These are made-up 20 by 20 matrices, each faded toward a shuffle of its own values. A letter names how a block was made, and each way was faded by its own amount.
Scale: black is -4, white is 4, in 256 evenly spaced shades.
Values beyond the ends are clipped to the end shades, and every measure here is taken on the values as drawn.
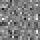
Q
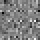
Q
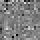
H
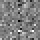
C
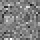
H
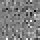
C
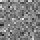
H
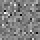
C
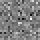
C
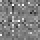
H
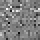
C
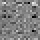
Q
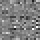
Q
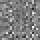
H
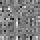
Q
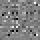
H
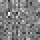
H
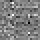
Q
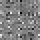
Q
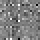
Q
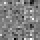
H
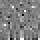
H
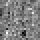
C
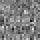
H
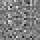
Q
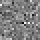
C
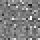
H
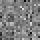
H
